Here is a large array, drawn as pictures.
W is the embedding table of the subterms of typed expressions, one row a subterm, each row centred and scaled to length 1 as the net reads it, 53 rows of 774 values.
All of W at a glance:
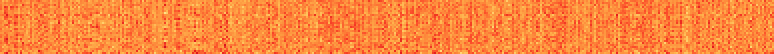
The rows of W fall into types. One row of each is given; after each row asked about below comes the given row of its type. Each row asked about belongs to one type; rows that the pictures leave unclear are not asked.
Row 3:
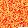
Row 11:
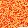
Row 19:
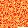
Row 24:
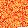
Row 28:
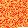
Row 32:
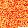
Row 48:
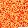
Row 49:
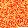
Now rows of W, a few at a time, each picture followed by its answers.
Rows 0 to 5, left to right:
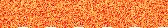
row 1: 32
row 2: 49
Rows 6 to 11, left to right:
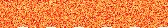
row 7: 3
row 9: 11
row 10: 19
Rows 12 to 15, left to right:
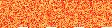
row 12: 11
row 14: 24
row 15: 24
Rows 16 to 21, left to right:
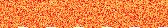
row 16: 19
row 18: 11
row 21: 3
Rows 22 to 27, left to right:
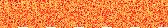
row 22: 3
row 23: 3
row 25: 19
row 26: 48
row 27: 3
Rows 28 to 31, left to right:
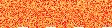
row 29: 32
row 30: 49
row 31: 48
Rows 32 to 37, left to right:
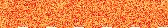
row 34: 49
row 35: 32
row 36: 11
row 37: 49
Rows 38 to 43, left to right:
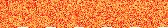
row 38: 24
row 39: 19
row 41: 11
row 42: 49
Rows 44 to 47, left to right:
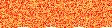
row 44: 24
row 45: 28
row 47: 32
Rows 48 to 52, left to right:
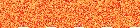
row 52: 19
